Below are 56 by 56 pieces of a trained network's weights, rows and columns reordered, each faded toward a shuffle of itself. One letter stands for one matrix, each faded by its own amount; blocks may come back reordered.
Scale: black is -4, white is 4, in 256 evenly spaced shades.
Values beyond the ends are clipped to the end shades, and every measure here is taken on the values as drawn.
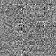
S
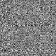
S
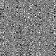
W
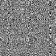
S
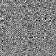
S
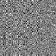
W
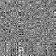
W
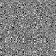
W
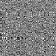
W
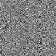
S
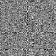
S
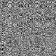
S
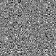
W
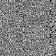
S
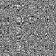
W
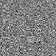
S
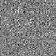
W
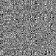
W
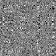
W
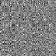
W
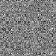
S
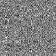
S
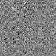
S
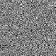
S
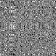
W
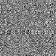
S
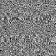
S
